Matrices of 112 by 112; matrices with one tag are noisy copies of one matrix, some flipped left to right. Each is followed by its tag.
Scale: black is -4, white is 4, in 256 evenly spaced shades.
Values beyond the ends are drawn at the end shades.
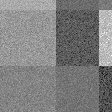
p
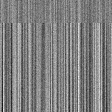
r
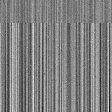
r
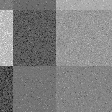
p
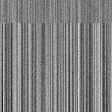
r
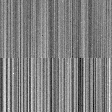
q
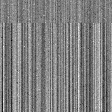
r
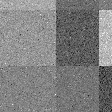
p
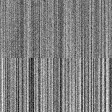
q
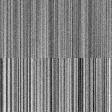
q
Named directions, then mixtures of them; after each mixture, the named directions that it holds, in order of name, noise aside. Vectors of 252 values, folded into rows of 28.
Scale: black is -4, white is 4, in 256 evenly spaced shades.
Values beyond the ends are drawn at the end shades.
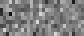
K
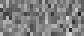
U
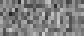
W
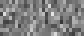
K, U, W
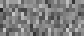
K, U, W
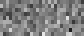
U, W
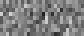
K, U, W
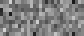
K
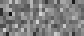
K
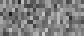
W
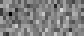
K, U, W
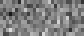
U, W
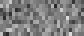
K, U, W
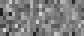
K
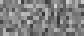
W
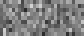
K, U, W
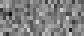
K, U, W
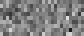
U, W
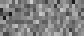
K, U, W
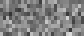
U, W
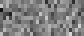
K, U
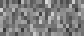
K, U, W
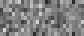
K, W
